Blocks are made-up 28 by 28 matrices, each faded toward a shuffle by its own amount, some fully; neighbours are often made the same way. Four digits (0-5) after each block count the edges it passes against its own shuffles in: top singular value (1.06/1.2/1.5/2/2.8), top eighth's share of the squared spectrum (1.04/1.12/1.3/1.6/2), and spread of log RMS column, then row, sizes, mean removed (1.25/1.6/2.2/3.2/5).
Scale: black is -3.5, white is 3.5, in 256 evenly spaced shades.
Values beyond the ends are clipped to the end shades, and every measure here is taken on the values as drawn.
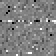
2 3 0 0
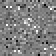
2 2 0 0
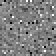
1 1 0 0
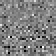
2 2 0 2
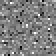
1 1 0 0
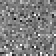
2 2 0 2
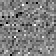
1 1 0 1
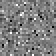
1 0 0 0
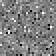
0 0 0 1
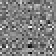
3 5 2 2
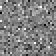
0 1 0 0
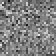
2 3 1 0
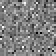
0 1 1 0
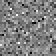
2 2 0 0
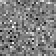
0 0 0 1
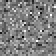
0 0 0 0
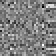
3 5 2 2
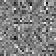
3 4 2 1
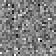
0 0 0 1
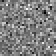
0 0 0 0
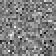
2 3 0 0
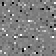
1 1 0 1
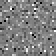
1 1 0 0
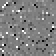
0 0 0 0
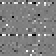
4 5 1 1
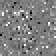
2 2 0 1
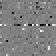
3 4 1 1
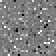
1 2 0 0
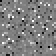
0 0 0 0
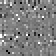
3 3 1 1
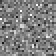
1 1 0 0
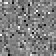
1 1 0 0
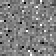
0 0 0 0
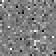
1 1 1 0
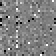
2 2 1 0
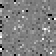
2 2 1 0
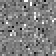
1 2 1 0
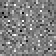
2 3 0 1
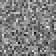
0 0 0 0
